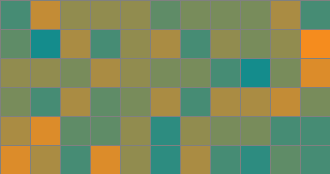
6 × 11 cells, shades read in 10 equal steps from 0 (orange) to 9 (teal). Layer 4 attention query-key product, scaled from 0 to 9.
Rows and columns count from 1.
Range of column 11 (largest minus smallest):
7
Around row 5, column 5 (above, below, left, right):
5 4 6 8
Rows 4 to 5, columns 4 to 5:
6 5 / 6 4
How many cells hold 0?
1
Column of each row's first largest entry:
1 2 9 2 6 6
